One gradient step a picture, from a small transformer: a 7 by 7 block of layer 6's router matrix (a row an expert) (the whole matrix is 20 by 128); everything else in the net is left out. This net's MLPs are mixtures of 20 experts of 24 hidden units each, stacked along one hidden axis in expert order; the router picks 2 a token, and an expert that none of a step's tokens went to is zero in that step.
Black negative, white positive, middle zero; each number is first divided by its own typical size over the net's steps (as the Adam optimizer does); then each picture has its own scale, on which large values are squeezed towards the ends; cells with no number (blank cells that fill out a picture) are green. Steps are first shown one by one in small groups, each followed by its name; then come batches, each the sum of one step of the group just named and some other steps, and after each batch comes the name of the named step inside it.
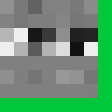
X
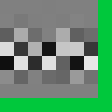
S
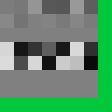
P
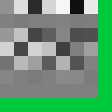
X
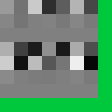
P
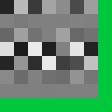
S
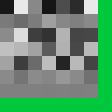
X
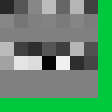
P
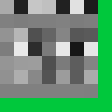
X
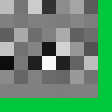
S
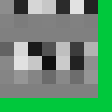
P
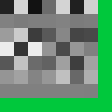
X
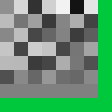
X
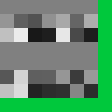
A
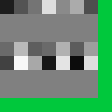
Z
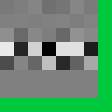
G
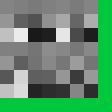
A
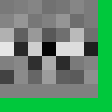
G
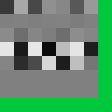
G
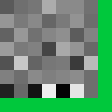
Z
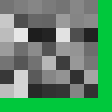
A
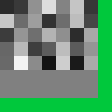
Z
